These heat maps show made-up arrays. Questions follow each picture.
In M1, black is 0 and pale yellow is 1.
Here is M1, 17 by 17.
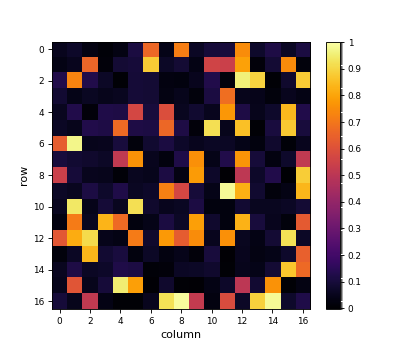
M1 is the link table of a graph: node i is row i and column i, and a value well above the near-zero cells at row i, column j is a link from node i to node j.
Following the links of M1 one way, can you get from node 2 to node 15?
yes
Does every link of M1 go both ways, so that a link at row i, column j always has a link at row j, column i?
yes
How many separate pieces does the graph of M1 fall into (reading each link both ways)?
1
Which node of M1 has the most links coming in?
node 12
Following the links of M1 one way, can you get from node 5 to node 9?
yes
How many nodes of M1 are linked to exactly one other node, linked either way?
1
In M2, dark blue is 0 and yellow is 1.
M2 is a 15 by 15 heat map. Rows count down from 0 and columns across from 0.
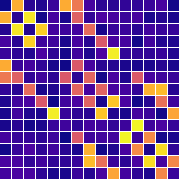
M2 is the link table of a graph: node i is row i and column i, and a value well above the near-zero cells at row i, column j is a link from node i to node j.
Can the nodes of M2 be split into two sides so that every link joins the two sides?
no
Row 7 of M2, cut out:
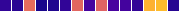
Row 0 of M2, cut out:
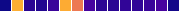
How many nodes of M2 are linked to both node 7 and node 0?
1
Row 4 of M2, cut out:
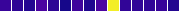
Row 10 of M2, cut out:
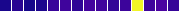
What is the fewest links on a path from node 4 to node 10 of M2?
6
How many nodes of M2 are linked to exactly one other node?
2
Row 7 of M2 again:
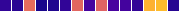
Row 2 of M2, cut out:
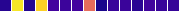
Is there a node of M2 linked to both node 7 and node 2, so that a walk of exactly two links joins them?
no
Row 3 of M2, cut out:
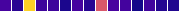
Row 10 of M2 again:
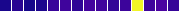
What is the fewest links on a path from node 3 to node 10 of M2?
5
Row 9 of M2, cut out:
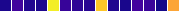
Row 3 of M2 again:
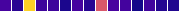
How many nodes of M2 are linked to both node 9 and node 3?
1
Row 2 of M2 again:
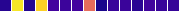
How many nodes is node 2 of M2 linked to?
3
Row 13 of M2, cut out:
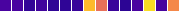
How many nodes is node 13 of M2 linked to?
4
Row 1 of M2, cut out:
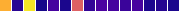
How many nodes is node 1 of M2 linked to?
3
